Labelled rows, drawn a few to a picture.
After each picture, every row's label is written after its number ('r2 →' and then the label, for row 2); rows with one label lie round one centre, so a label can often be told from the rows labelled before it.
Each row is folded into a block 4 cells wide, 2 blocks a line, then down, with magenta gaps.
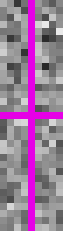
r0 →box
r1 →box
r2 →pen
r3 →pen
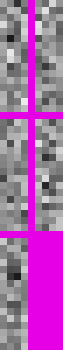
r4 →box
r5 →pen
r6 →pen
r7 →box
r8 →box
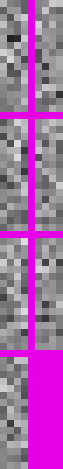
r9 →box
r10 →pen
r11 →pen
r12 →pen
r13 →pen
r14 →pen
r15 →pen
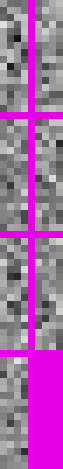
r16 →box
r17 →pen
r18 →pen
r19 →pen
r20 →box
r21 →pen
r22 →pen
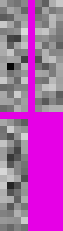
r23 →box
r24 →pen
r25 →box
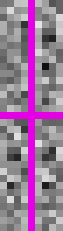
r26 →pen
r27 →box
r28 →box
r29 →box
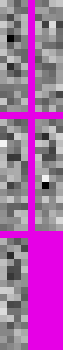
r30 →box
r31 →pen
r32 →box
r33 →box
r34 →box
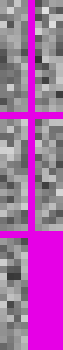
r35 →pen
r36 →pen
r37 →pen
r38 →pen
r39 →box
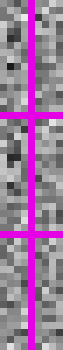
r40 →box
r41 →pen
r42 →box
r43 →pen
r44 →pen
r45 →pen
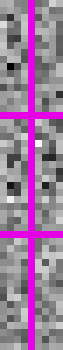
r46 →box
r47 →pen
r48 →box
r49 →box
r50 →pen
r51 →pen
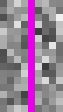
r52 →pen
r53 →box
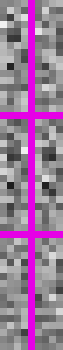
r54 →box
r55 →pen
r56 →box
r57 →box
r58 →pen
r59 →pen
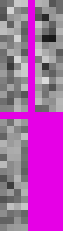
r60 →pen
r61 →box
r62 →pen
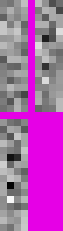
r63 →pen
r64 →box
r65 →box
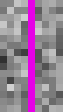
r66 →pen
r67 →pen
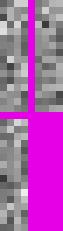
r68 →pen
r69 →pen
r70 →pen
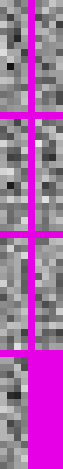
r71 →box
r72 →pen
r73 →box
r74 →box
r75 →pen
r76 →pen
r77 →box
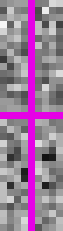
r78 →pen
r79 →pen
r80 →box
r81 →box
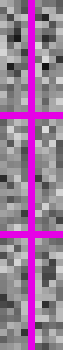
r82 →box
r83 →box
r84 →pen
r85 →pen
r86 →pen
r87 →box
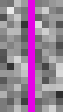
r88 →pen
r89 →pen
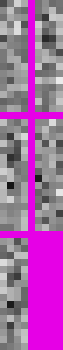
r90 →pen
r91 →box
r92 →box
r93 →pen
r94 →box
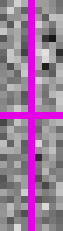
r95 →pen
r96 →box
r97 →pen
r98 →pen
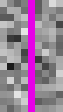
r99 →box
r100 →pen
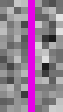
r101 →pen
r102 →box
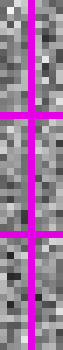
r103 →pen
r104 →box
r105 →pen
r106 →pen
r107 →box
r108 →pen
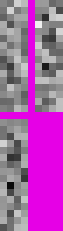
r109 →pen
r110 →box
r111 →box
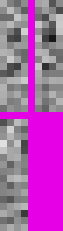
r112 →box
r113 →box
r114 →pen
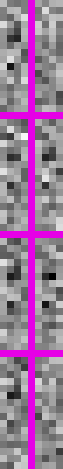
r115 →box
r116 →pen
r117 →box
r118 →box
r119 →box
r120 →box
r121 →box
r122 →pen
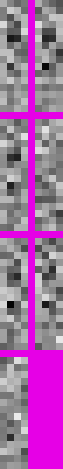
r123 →box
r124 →box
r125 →box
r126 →pen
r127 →box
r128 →box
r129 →pen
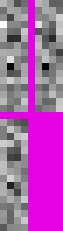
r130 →box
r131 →box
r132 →box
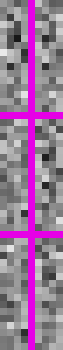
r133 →box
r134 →box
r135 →pen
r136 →box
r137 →pen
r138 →box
